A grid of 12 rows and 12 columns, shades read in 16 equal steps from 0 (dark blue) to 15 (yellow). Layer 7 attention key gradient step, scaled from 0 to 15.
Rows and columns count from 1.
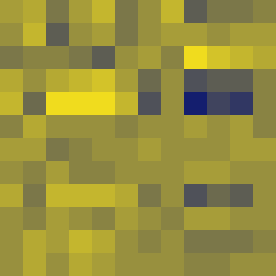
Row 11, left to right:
9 11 10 12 11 9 8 9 7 7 7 8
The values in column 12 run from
8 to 11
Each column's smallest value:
7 6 5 7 5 7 4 8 0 3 2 8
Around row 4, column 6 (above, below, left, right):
9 12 13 6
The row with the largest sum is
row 3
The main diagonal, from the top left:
10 12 8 12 15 8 10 9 4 10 7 9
